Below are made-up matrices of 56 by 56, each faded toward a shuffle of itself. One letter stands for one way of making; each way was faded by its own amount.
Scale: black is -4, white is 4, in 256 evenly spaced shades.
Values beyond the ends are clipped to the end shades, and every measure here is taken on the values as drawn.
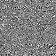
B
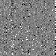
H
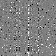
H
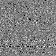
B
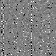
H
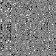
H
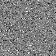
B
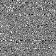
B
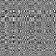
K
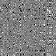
H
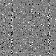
H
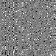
H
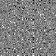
H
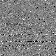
B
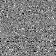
B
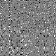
H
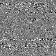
B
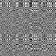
K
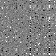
H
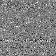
B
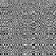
K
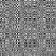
K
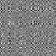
K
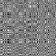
K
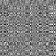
K
